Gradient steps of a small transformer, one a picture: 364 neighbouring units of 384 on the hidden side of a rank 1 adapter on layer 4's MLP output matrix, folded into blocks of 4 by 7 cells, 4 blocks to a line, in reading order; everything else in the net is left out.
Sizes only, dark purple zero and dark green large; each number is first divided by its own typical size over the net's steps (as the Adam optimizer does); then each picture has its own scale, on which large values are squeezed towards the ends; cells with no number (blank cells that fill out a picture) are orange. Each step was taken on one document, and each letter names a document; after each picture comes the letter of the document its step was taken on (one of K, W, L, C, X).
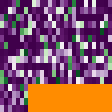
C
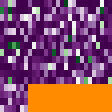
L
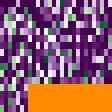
C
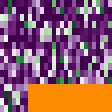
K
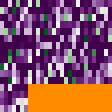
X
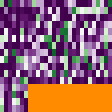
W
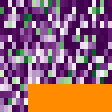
C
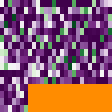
K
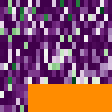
X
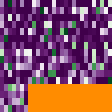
K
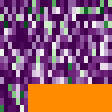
K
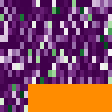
K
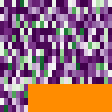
W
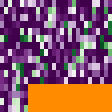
W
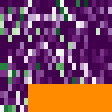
X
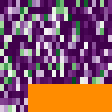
X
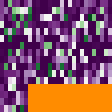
X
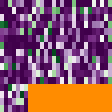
K
